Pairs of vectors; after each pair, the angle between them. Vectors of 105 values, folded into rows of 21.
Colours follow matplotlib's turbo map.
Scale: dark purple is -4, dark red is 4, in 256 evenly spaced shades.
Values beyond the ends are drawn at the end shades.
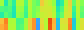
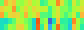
nearly opposite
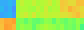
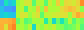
nearly parallel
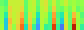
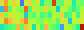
orthogonal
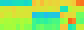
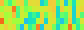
orthogonal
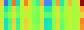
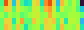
nearly opposite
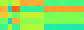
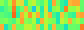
orthogonal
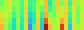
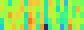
nearly opposite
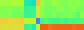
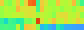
nearly opposite
